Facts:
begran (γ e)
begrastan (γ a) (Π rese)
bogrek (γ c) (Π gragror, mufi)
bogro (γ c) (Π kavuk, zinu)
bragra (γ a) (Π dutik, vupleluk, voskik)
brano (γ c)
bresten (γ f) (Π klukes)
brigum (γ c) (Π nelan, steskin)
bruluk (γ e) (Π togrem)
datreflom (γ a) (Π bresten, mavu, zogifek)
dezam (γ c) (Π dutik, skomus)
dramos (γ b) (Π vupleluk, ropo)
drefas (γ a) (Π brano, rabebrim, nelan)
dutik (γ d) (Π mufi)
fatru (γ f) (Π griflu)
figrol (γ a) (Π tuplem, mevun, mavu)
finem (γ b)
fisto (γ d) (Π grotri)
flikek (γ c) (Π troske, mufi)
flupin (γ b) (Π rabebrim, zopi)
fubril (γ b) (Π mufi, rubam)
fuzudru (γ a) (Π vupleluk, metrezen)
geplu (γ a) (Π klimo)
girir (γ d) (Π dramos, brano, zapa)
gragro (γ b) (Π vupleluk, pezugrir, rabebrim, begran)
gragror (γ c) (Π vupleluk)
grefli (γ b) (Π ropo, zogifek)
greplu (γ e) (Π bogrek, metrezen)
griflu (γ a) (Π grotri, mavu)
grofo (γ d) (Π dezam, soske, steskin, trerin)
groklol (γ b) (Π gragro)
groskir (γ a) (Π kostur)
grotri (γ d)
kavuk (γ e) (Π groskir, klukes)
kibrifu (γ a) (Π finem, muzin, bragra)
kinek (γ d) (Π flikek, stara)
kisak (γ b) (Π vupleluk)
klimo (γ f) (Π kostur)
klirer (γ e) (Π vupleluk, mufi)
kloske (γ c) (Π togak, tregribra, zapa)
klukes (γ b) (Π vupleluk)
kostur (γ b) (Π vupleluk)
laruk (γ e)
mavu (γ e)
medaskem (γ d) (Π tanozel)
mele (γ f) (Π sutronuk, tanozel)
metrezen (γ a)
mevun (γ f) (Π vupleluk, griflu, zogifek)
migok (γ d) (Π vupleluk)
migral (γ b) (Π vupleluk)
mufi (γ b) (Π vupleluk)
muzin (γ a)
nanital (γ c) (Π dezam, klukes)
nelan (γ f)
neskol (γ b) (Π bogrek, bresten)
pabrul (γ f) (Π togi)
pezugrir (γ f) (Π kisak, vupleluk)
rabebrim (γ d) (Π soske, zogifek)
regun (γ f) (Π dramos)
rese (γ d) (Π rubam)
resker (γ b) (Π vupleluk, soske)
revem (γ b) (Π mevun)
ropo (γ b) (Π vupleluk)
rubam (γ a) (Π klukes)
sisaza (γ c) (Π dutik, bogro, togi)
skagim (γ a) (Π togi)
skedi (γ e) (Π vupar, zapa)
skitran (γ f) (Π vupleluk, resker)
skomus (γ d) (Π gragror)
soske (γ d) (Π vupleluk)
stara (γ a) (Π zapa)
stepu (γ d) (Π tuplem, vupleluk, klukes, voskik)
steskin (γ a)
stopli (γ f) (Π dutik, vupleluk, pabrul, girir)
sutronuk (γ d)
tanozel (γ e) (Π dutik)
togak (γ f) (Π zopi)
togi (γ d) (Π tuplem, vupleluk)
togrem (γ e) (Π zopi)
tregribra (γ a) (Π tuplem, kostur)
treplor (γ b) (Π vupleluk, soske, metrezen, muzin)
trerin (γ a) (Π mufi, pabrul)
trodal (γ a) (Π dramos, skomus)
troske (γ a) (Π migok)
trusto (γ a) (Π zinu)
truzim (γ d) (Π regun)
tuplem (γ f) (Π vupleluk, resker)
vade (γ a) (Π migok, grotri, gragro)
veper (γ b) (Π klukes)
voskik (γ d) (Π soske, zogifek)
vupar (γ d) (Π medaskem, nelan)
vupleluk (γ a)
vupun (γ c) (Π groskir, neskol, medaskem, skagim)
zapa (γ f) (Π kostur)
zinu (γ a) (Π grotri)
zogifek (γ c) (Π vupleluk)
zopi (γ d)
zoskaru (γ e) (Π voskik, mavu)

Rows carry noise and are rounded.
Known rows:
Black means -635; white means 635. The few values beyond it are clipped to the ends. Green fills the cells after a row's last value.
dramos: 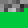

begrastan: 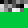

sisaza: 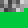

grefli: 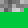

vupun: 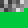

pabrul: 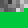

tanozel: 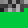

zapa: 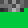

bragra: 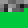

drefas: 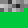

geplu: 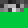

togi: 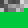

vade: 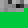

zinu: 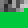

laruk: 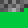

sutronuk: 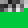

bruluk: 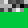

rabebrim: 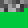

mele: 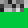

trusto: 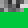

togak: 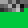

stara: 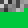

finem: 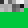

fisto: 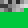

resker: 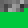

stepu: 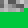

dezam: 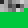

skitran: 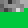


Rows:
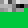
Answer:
kibrifu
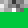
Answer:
truzim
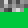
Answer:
kloske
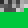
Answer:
bogro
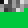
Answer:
flikek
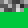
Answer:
zopi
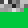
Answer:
kinek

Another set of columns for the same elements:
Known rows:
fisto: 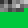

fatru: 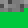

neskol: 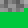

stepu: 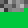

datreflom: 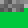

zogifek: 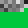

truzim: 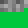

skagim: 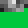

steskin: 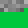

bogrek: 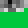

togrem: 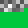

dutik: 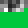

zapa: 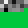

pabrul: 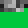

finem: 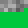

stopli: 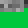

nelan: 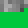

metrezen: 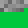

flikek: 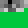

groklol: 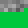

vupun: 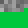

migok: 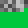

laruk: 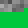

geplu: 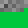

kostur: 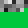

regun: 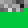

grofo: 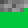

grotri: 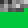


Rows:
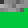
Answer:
vupar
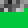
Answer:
trerin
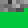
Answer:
vade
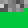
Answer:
stara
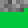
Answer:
trusto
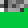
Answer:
rubam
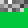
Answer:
dramos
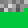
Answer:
flupin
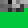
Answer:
griflu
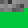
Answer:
mavu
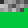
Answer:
medaskem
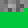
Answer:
revem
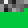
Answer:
klimo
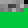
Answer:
bragra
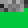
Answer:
tuplem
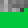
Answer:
mele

